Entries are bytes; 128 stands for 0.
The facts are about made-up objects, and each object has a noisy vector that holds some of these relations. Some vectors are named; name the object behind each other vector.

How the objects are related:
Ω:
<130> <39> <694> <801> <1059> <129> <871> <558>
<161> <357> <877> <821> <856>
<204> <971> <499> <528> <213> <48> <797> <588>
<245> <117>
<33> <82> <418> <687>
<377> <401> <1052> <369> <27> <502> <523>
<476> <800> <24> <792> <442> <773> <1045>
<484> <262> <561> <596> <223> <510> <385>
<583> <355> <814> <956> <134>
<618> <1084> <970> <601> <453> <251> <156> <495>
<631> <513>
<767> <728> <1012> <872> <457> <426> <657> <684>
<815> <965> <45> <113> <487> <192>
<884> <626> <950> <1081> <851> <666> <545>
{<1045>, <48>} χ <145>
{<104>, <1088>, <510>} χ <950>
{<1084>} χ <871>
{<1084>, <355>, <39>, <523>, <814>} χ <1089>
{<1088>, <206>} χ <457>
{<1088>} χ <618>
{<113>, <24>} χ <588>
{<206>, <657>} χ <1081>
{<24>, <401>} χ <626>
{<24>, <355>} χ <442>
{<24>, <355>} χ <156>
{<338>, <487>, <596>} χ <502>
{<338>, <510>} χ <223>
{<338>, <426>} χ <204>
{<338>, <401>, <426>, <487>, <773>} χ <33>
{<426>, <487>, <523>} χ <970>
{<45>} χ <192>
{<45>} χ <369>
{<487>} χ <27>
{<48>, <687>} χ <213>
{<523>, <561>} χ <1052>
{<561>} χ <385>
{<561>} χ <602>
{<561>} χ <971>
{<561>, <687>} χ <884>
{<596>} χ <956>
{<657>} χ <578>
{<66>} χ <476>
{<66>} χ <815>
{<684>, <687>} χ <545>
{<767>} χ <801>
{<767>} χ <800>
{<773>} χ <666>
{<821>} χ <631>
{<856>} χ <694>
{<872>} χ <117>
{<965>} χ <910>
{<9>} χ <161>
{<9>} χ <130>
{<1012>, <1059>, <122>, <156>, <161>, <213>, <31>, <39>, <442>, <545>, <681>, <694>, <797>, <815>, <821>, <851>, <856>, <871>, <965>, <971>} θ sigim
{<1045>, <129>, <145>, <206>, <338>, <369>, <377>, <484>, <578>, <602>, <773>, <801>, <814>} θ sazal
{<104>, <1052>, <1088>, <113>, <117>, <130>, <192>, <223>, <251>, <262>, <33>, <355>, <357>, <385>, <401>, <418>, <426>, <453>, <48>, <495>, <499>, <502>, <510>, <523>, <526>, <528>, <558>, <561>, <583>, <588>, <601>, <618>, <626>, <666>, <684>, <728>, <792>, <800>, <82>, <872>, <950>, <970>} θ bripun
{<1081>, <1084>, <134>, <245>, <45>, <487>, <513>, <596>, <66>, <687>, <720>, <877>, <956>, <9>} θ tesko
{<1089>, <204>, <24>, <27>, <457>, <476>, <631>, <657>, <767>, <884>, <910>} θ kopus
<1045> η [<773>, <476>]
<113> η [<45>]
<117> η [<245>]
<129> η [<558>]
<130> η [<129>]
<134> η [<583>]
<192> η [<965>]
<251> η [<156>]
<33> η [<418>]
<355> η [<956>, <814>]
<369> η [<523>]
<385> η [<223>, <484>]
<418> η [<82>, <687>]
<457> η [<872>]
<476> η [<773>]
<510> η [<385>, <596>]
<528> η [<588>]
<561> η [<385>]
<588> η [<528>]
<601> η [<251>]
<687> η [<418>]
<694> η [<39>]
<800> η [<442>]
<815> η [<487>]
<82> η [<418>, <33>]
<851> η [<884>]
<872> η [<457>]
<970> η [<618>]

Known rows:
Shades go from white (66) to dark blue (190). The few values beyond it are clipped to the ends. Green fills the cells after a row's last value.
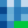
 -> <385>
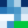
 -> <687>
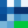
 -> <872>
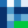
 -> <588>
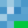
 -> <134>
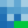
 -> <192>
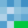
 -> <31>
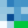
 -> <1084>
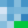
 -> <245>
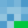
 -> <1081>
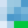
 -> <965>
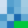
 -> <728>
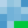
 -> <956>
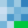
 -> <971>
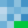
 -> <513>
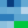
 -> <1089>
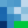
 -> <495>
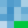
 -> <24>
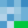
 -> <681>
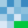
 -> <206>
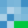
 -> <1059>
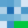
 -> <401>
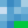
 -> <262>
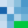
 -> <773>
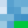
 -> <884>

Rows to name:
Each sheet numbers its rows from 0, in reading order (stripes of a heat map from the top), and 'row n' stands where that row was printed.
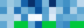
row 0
<369>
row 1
<418>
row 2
<950>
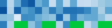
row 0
<129>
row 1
<113>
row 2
<561>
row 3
<487>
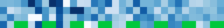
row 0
<797>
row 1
<33>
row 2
<457>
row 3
<814>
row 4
<484>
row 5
<657>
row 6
<526>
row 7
<596>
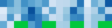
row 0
<161>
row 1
<684>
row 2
<815>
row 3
<377>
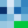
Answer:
<1045>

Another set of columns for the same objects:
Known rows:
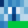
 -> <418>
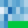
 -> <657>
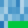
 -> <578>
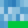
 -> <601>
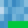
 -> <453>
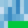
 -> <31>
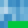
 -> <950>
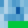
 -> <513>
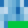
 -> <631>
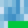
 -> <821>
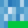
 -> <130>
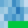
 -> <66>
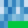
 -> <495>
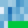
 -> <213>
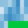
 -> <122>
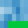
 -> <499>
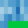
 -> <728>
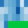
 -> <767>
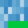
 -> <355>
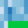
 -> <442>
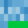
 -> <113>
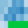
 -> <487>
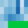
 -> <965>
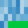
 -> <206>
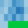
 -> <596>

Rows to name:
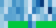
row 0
<956>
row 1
<385>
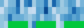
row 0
<971>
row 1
<884>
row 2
<1084>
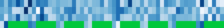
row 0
<528>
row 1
<82>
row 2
<338>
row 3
<694>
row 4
<773>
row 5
<815>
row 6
<27>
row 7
<872>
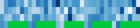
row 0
<510>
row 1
<618>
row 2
<687>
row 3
<401>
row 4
<588>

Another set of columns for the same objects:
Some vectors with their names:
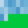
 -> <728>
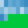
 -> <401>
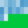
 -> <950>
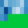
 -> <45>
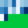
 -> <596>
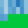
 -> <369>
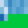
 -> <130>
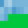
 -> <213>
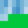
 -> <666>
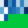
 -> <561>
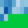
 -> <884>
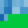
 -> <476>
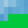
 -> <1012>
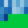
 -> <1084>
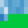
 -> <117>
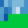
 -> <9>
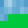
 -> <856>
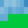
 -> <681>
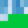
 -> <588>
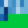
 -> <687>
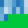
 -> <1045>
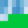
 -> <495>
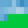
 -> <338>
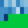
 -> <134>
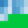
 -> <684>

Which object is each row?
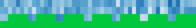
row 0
<129>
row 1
<970>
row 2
<694>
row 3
<206>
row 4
<39>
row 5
<523>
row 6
<1089>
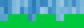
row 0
<910>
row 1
<24>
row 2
<801>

